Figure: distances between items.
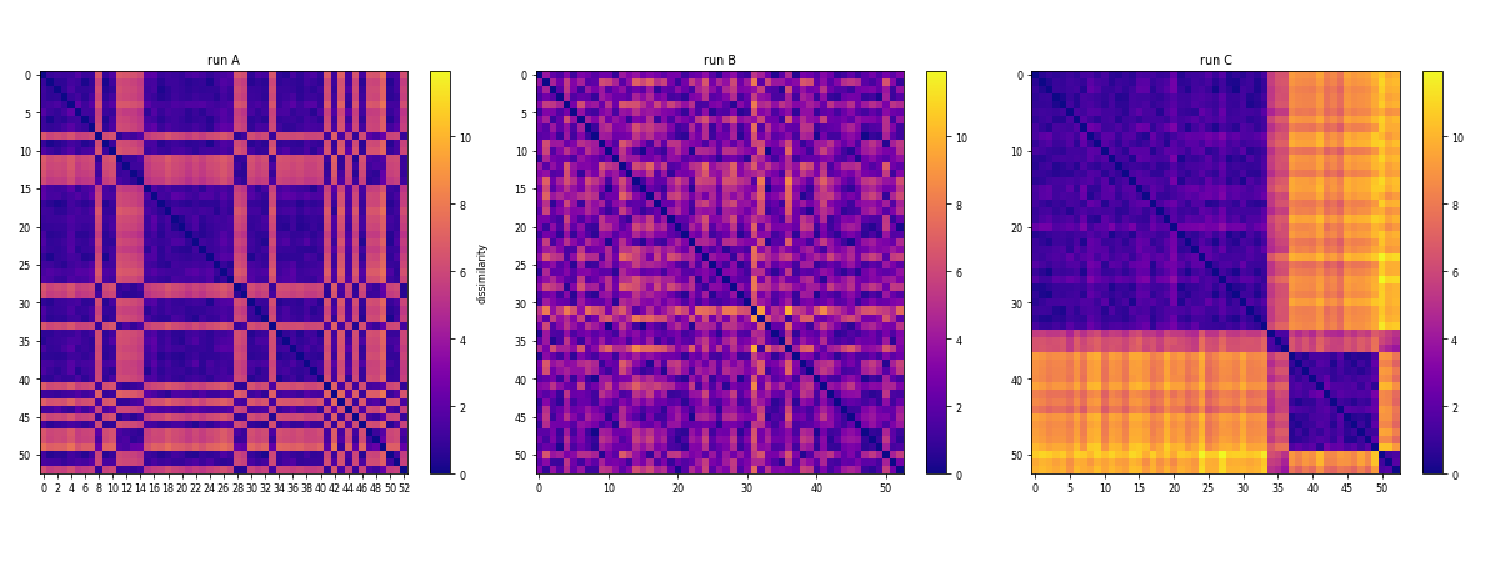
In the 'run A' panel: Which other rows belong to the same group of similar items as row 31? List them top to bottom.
0, 1, 2, 3, 4, 5, 6, 7, 9, 10, 15, 16, 17, 18, 19, 20, 21, 22, 23, 24, 25, 26, 27, 30, 32, 34, 35, 36, 37, 38, 39, 40, 42, 44, 46, 50, 51
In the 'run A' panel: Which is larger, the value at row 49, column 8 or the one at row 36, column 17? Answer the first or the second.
the first
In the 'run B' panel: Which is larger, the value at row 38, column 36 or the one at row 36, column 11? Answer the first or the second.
the first
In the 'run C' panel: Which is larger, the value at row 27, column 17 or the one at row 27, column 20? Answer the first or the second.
the second
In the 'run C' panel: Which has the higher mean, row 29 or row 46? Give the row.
46
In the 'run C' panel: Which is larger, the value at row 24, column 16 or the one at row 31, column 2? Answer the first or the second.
the first
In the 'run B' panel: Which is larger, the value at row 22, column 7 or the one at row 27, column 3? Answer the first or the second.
the first
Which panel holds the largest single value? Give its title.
run C
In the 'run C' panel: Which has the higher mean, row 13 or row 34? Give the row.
34
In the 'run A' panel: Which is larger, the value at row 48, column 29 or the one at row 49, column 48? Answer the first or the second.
the second
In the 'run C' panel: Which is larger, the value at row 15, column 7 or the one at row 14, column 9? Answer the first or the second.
the first
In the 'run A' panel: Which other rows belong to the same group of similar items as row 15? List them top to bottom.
0, 1, 2, 3, 4, 5, 6, 7, 9, 10, 16, 17, 18, 19, 20, 21, 22, 23, 24, 25, 26, 27, 30, 31, 32, 34, 35, 36, 37, 38, 39, 40, 42, 44, 46, 50, 51
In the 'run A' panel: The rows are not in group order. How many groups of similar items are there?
2
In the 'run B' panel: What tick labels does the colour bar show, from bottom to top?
0, 2, 4, 6, 8, 10
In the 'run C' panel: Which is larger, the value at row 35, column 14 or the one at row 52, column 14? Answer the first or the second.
the second
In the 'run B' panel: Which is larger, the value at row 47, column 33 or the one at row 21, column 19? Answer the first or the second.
the first
